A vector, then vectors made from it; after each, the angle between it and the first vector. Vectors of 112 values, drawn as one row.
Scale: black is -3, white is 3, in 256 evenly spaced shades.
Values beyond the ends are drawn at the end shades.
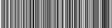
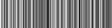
partly aligned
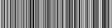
nearly parallel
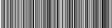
nearly parallel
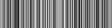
partly aligned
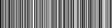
nearly opposite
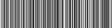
nearly parallel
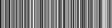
nearly opposite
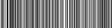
partly aligned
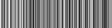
nearly parallel
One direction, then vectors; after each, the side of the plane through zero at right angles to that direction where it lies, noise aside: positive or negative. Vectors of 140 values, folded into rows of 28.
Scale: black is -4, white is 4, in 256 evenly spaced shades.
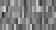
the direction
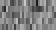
negative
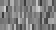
positive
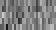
negative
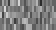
positive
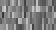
positive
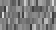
negative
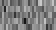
negative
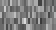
positive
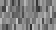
negative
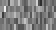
positive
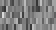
negative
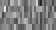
positive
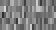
positive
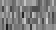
negative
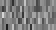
negative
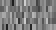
negative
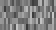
negative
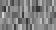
negative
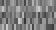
positive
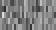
negative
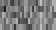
negative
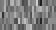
positive
